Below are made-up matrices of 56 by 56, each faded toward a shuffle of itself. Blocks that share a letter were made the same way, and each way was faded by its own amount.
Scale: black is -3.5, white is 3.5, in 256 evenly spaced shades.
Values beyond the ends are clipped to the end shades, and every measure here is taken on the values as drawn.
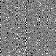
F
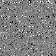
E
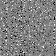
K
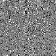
F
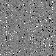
K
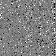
K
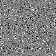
E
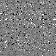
E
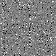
K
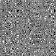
F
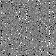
K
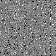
K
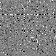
E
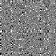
F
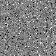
K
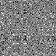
F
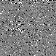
E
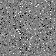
K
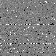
E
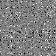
E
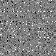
E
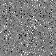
K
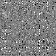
F
